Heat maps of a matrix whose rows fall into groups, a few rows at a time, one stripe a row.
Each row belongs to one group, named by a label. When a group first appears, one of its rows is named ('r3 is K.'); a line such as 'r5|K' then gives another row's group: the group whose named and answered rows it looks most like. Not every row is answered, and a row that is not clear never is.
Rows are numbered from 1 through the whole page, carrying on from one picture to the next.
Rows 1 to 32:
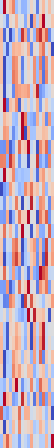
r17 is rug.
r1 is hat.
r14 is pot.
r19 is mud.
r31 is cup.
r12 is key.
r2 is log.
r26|mud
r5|mud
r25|log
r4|log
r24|log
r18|mud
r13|hat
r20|hat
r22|pot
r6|mud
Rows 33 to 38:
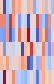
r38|hat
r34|key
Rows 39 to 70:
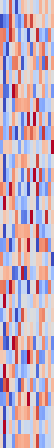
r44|cup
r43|mud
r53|hat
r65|hat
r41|key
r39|pot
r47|mud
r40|pot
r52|key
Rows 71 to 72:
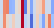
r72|rug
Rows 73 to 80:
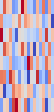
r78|key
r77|pot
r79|cup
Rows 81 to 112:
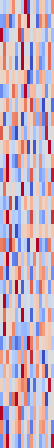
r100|log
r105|pot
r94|rug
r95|pot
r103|rug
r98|key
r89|mud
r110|log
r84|rug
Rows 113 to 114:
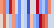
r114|hat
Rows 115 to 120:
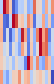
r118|hat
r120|log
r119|pot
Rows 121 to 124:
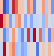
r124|hat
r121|cup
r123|mud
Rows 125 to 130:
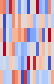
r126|cup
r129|mud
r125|key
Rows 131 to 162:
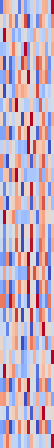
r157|hat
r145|log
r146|hat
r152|key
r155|mud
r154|log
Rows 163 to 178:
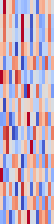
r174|mud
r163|hat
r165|rug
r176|rug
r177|mud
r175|log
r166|rug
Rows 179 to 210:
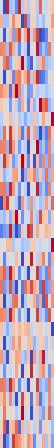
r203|cup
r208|rug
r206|key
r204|log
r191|mud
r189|key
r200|mud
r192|key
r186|hat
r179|cup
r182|key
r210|cup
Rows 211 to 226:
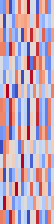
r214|key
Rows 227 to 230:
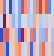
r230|log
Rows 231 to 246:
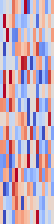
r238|key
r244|cup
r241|key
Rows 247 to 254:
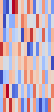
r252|pot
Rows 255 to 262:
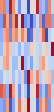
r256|rug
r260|pot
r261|key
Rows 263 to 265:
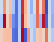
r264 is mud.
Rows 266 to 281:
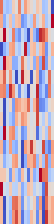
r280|mud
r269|pot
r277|mud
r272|key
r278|hat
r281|mud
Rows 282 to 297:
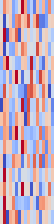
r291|rug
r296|hat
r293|mud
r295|rug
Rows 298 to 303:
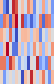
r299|rug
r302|key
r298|cup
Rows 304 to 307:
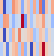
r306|cup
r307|log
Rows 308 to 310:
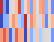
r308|log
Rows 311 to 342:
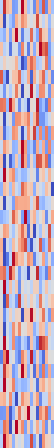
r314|hat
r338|hat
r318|key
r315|mud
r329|cup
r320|mud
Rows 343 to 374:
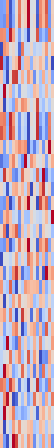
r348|cup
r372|hat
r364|cup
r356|log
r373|cup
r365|rug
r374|cup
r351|key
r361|pot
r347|log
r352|key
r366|mud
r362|mud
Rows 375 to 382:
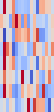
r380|rug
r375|hat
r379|hat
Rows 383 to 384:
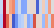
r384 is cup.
